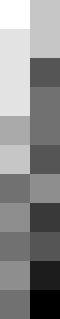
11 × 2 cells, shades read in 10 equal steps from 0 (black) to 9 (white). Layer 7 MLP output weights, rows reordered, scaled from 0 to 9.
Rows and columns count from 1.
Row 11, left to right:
4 0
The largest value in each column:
9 7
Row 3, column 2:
3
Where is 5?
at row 7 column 2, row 8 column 1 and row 10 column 1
